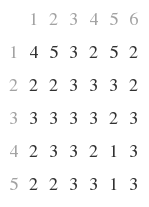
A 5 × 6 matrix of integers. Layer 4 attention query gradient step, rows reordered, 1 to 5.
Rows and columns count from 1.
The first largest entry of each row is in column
2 3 1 2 3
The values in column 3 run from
3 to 3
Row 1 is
4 5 3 2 5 2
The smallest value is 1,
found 2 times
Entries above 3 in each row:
3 0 0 0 0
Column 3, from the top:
3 3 3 3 3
